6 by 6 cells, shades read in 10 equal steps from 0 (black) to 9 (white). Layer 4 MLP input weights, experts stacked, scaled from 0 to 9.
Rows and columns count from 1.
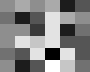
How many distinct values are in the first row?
4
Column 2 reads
6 1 5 8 3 1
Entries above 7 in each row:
0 1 1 2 2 1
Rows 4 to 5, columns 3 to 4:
7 8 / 8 0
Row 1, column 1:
5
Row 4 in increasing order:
3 3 5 7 8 8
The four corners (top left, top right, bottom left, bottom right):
5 3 5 4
